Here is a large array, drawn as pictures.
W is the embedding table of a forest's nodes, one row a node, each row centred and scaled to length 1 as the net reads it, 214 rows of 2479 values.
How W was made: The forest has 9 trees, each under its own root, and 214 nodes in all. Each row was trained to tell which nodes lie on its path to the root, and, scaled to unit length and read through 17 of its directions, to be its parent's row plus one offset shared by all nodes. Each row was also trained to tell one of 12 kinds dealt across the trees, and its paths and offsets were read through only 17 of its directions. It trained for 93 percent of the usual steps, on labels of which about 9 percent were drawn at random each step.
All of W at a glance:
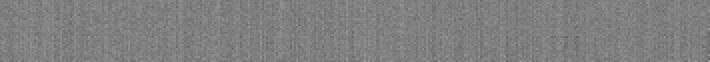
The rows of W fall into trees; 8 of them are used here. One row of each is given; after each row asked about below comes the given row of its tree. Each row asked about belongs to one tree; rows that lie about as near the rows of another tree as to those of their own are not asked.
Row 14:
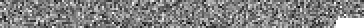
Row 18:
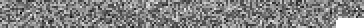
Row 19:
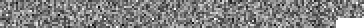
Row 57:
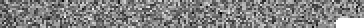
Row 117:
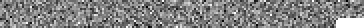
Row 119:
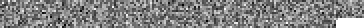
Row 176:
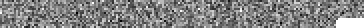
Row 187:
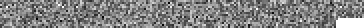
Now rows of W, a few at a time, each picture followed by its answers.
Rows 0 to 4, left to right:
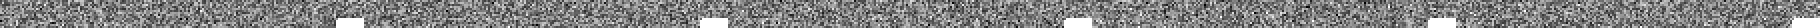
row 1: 187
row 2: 187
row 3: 117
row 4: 18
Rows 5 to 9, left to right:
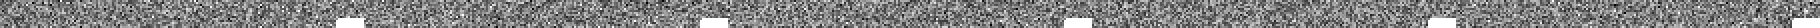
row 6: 117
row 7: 117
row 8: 57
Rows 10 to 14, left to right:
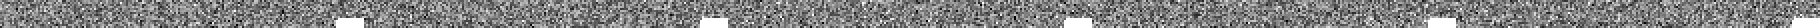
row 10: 187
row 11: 176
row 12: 176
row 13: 14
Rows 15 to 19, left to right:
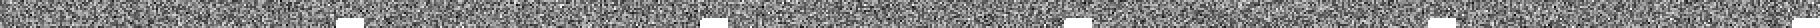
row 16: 187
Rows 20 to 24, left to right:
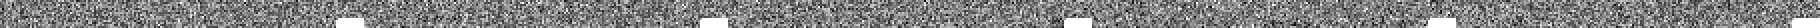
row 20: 187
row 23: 18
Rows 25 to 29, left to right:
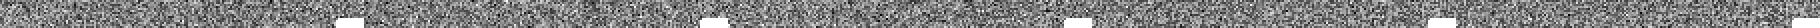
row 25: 117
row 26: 176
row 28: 19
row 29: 19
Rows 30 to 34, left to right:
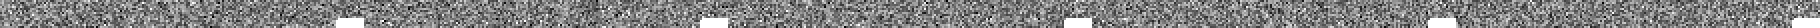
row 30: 18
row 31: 176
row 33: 176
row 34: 19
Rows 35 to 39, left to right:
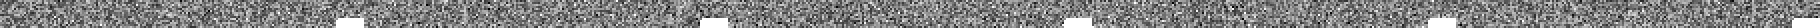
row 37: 18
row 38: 14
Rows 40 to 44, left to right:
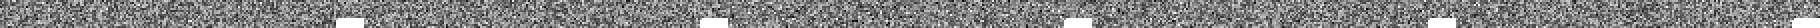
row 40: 119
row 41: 57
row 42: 119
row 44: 57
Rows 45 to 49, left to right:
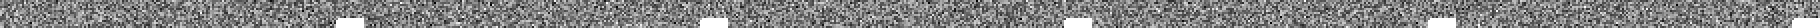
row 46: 119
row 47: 187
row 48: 187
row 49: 19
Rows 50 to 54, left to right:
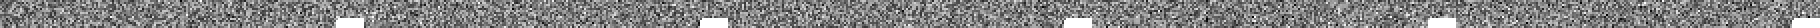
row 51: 117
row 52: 19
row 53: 14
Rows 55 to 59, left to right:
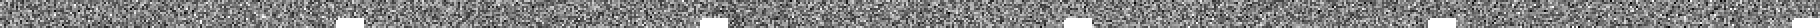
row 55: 19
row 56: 14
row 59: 187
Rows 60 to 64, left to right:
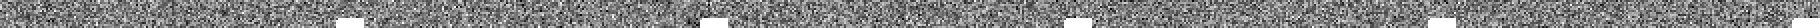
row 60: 187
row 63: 187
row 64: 19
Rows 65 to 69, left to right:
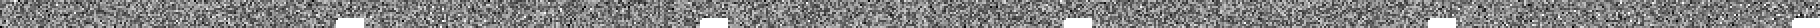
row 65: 187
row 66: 117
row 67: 187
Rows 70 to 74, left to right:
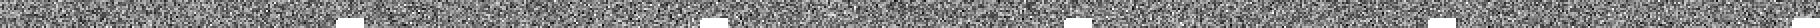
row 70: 187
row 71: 14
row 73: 117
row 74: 14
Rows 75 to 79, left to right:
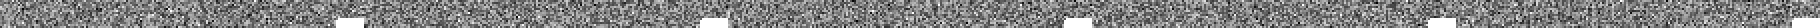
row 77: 117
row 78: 117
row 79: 14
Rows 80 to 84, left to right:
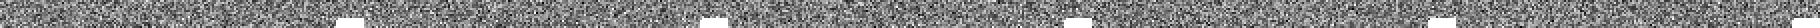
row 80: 119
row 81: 18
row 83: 187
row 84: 117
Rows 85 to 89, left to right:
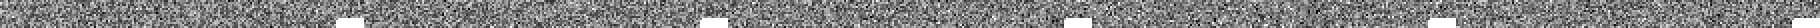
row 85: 187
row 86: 18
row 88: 176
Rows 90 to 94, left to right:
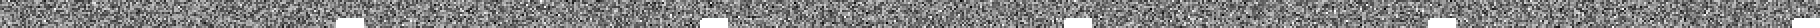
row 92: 14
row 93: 119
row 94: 117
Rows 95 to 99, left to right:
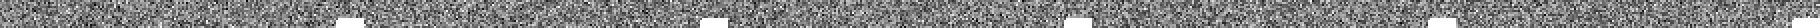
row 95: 18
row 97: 57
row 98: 57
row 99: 19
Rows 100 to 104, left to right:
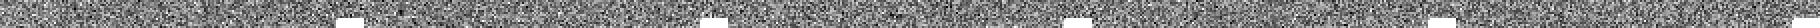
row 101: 14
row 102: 119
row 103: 14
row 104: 14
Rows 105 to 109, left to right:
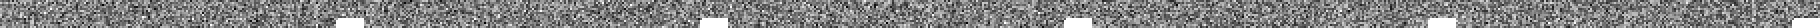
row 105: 117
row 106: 187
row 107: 176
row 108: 14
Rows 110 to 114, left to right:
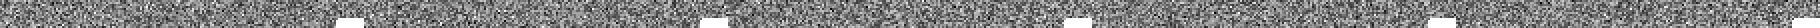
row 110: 117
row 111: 187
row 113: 187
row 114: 19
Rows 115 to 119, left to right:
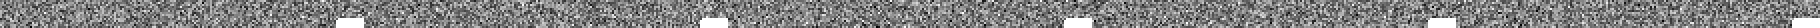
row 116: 176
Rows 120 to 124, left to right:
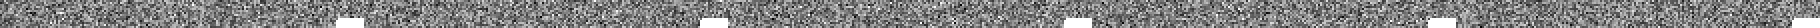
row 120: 176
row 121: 117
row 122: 187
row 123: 187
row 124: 187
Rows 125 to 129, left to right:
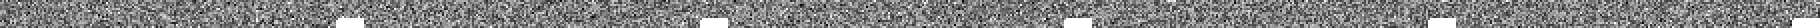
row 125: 57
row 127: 117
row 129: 117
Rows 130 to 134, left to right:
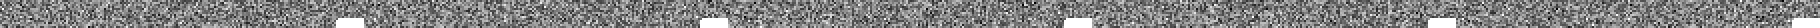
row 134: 14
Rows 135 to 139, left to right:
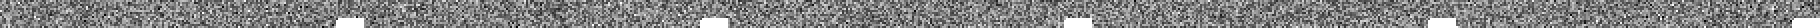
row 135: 187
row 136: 57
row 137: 19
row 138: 117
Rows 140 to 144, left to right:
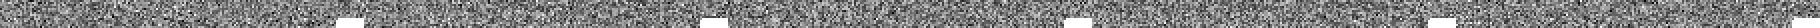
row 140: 18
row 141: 117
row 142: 119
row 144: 187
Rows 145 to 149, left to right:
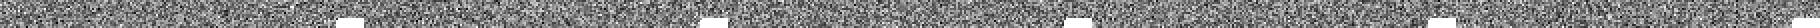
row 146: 187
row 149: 14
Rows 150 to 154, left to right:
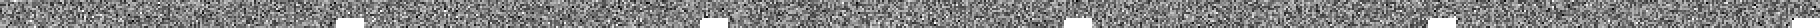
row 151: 117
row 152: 187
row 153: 117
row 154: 187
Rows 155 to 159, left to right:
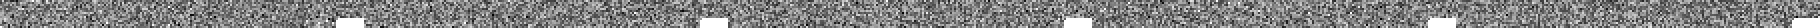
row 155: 117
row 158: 187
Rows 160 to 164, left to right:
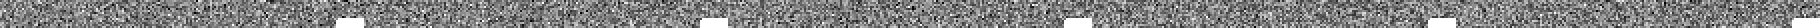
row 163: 117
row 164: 117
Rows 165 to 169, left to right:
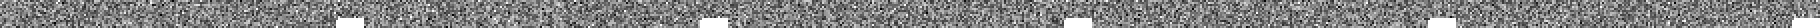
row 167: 117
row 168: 19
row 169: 119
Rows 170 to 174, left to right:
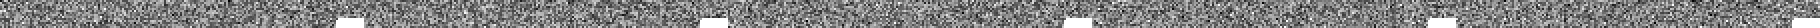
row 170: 176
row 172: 187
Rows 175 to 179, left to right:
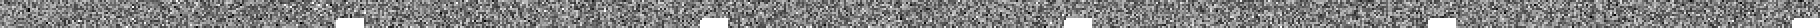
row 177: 57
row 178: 117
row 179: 117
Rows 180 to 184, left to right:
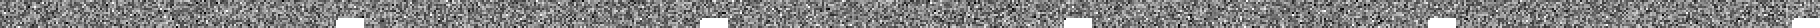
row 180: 57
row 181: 117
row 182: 176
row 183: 57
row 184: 19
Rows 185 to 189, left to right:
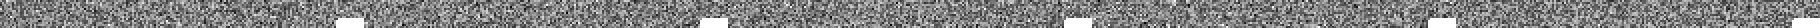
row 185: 187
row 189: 119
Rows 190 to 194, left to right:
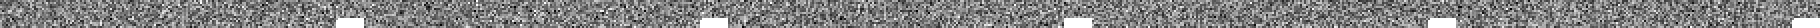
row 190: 117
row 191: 14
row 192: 14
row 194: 117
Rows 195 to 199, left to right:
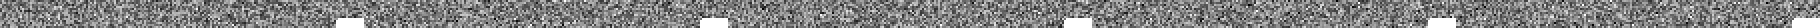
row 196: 117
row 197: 117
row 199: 57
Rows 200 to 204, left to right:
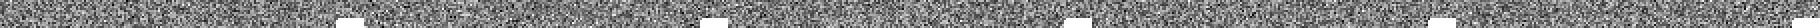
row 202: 187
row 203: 176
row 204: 187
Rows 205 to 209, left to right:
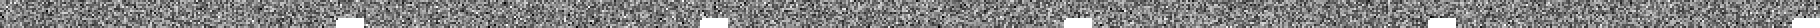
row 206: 176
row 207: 187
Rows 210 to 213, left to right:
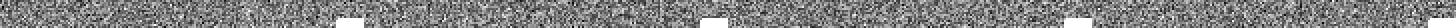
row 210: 19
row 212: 14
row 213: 117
